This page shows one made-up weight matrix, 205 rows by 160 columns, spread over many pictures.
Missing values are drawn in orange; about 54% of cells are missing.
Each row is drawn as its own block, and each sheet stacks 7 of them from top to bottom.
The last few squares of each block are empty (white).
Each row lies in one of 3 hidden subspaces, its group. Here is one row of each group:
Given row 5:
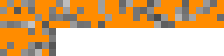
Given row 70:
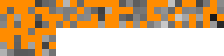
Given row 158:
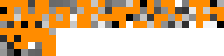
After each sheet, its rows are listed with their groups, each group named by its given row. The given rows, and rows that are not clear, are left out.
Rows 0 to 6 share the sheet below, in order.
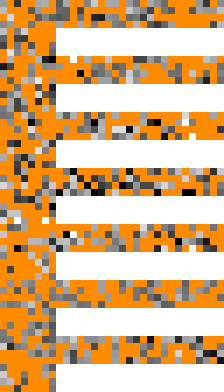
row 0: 5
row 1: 158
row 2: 70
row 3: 158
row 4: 70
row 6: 70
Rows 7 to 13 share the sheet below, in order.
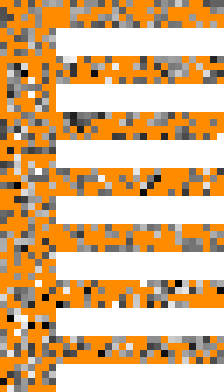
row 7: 158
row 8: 5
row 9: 70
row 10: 70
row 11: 158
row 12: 158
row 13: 5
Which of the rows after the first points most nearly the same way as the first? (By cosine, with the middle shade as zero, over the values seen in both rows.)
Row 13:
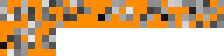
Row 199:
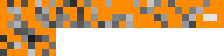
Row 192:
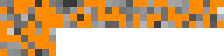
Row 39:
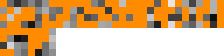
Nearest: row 39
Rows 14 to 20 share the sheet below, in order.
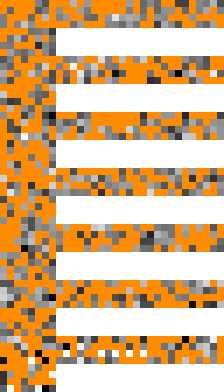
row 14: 158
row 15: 70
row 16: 158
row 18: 158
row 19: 158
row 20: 158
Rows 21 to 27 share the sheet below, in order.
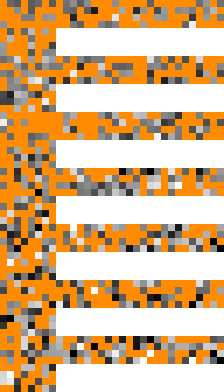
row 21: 70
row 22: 70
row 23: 158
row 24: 70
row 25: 70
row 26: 70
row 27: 70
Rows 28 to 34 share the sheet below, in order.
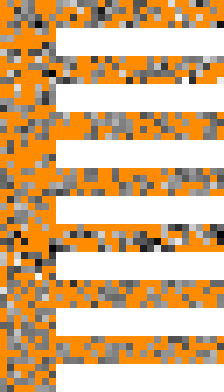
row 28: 70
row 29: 158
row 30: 5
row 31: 5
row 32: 5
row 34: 5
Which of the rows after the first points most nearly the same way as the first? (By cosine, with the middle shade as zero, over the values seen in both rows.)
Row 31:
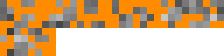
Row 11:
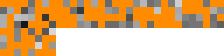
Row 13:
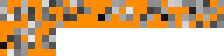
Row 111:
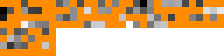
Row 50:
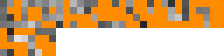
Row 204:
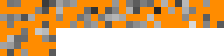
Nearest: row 50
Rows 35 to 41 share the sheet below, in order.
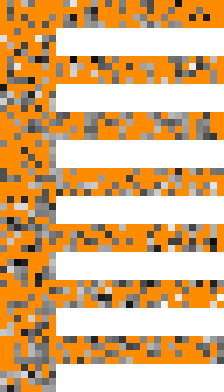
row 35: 70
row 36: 5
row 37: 5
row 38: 5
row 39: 5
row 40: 70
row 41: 5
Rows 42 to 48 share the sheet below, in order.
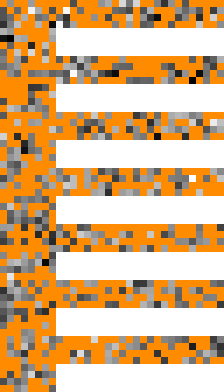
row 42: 70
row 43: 70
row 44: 158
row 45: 5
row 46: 158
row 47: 158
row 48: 5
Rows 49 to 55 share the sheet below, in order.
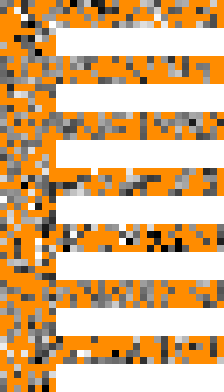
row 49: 5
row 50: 5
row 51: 5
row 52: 5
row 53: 70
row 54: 158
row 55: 158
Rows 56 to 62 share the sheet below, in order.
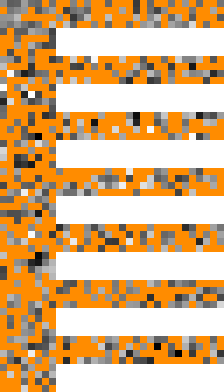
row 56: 70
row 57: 5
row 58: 70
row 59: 158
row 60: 70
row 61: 70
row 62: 70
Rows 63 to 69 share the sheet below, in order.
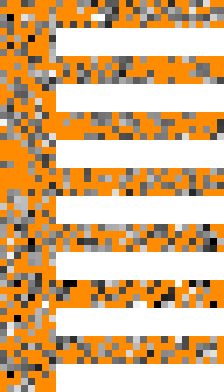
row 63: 5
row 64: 158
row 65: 158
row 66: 158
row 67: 5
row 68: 5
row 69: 70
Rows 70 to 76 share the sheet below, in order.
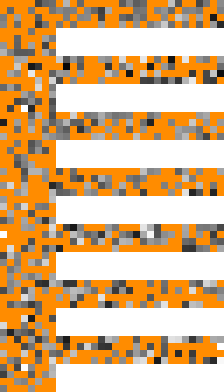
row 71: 70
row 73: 158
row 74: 158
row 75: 5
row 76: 5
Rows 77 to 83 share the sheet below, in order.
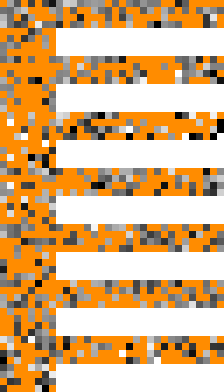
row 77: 158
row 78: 70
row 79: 158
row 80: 5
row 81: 5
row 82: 70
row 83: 158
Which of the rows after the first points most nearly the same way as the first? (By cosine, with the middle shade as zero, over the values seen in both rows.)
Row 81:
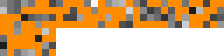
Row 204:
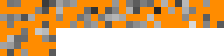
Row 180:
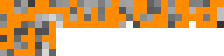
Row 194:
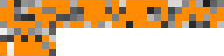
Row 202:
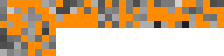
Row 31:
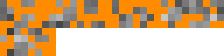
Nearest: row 194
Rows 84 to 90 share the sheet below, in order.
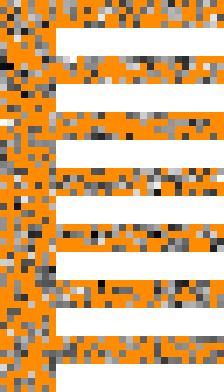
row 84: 5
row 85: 158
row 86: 158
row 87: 5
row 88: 70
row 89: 158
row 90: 5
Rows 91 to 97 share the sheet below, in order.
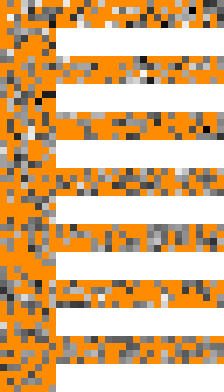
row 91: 5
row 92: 158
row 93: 70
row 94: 158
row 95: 5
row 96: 5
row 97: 5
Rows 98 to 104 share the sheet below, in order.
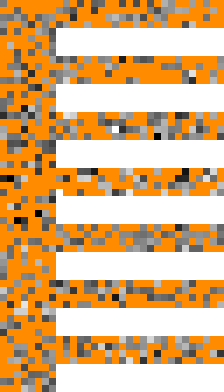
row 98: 70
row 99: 70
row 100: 158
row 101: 158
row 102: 158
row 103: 158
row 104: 70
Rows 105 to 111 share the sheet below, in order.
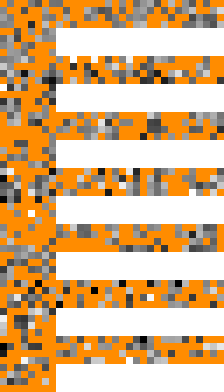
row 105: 5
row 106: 5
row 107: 70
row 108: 158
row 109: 5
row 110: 70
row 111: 158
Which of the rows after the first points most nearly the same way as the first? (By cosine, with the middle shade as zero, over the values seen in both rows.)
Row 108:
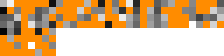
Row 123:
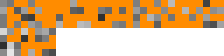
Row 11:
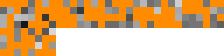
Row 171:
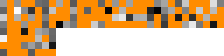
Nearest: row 171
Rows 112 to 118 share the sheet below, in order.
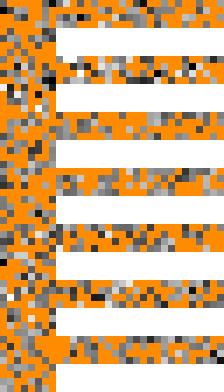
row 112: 158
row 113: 5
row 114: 70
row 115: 158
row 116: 70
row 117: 5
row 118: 70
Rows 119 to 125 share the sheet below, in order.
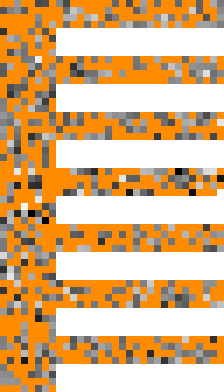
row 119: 5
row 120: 70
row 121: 5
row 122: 158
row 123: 5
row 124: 70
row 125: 158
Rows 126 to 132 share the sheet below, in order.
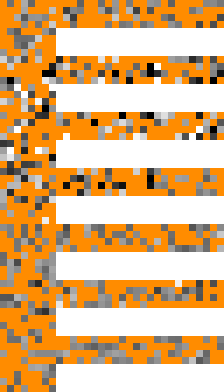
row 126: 70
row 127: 158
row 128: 70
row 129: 158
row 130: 5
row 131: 158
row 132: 70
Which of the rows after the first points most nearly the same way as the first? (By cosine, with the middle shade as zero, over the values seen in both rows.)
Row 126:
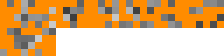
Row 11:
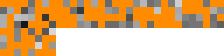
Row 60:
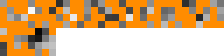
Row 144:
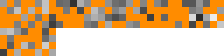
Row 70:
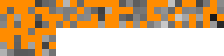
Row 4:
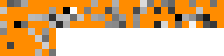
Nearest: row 4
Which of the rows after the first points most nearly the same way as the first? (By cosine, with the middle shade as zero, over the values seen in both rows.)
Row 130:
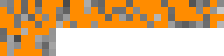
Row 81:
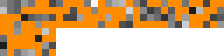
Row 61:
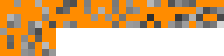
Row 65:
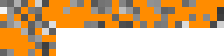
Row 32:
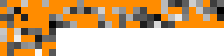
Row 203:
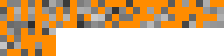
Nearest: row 203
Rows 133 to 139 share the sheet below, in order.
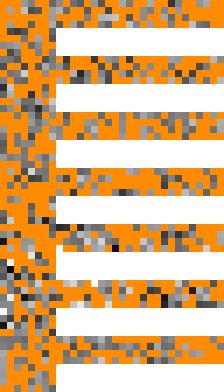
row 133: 70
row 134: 5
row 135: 5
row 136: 158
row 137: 158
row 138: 5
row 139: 158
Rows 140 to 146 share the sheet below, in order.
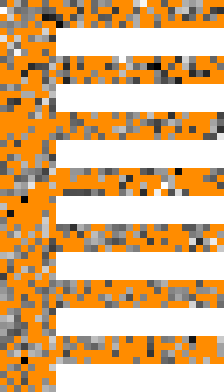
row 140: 158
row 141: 70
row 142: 70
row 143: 5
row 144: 70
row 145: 70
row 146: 158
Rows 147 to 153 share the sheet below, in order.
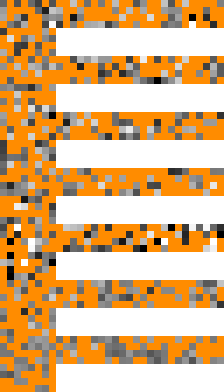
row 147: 70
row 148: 158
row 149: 158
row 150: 5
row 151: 5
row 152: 158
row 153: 70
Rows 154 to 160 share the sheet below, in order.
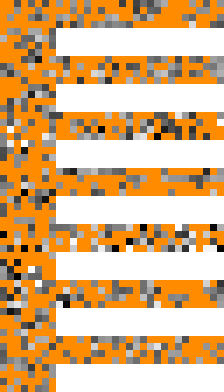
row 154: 70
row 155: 5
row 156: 5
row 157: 158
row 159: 70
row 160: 70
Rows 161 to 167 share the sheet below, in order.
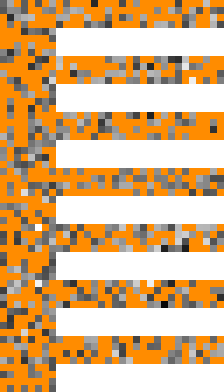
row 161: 5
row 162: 70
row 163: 70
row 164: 158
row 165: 70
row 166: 70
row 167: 158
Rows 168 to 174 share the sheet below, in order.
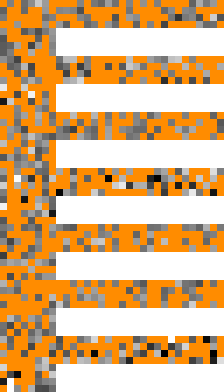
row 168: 70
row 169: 5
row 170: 5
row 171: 70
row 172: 5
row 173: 158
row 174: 5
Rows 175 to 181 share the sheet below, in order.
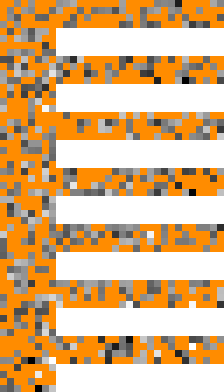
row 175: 158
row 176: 158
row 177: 70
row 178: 70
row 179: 158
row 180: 158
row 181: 5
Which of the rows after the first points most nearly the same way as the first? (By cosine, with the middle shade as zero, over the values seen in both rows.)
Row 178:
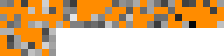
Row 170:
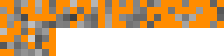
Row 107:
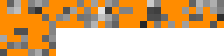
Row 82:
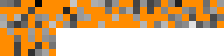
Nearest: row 107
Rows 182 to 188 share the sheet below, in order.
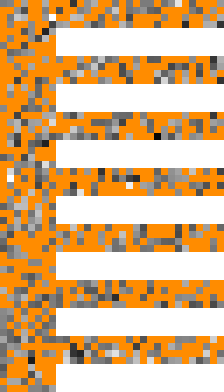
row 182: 158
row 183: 70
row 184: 158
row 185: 158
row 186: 158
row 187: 158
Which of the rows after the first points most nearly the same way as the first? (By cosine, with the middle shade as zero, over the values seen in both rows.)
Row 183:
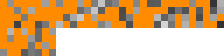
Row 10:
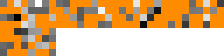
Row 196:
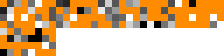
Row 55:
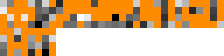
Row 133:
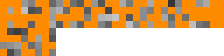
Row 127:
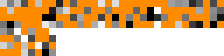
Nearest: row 55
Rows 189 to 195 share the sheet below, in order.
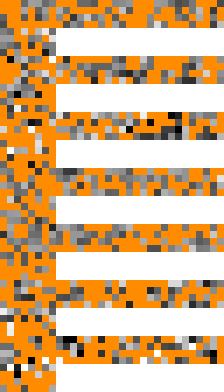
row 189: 158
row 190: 158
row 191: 70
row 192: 5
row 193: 158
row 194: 5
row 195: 5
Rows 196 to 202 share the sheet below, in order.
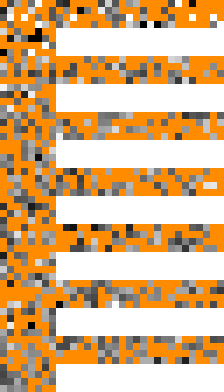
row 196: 70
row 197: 5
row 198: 158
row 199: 70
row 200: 5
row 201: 158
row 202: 158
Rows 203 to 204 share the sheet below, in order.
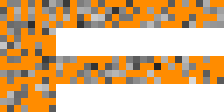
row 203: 5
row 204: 70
